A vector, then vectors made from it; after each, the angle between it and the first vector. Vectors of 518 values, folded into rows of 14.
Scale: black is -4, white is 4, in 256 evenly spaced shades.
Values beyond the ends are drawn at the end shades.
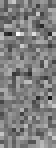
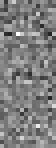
nearly parallel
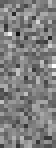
partly opposed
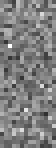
partly opposed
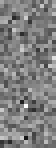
orthogonal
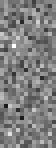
orthogonal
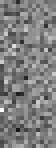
orthogonal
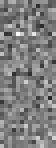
nearly parallel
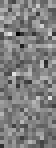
nearly opposite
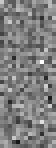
orthogonal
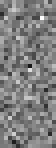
orthogonal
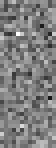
nearly parallel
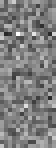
nearly parallel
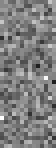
partly opposed
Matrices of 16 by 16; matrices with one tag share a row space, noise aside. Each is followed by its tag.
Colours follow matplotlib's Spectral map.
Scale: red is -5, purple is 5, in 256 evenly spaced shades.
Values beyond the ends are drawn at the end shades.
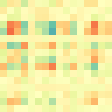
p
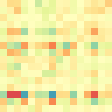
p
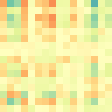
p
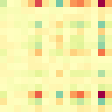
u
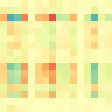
p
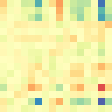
u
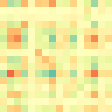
p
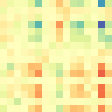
u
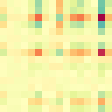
u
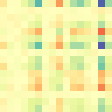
u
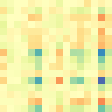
u
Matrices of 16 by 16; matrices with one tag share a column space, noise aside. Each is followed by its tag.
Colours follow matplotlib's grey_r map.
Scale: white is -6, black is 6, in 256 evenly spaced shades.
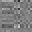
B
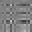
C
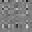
B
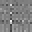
C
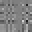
C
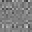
B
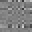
B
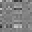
B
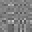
C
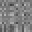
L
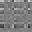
B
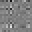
B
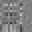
L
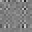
B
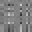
L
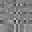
C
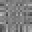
L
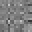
C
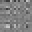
B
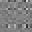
B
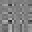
C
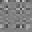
B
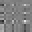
C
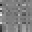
L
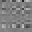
B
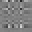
B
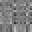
L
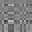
C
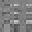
C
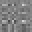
C
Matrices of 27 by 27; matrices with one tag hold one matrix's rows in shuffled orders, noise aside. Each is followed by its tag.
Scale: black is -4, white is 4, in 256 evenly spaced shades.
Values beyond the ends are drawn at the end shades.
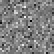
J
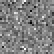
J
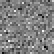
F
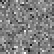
J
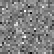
J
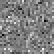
F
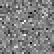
J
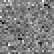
F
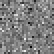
J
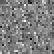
J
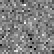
J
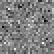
F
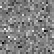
F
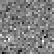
F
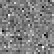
F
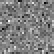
F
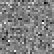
F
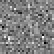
F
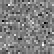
F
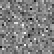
J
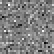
F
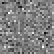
F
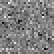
F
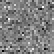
F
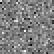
J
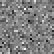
J
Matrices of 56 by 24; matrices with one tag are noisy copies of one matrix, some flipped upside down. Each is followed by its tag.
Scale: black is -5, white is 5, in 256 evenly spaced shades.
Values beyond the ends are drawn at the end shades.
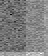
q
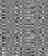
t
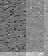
q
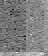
q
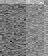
q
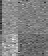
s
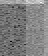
q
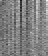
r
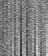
r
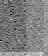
q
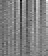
r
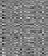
t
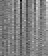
r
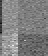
s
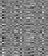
t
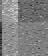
s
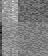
s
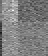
s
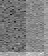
q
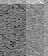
q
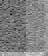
q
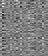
t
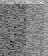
q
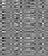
t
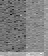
q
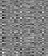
t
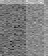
q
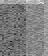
q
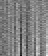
r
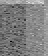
q
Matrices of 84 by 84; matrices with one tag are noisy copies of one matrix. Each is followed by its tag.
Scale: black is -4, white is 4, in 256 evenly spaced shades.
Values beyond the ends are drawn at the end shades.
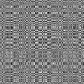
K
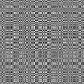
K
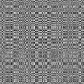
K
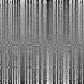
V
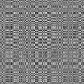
K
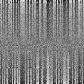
V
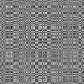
K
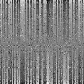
V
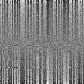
V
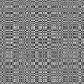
K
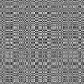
K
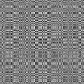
K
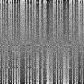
V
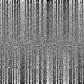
V
